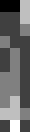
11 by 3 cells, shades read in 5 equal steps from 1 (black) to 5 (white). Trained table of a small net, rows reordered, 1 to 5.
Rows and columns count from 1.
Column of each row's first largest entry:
3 3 3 1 2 2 1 1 2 1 2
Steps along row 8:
same down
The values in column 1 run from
1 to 4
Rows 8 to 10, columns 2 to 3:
3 2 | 4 2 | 4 3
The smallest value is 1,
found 2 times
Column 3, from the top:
4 4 3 2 2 2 2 2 2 3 2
